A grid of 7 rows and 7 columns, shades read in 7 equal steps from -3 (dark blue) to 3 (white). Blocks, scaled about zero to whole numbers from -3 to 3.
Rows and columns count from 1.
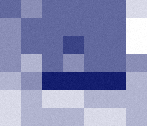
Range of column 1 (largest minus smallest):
3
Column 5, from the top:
-1 -1 -1 -1 -3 1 2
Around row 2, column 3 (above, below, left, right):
-1 -1 -1 -1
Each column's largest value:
2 1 2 2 2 2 3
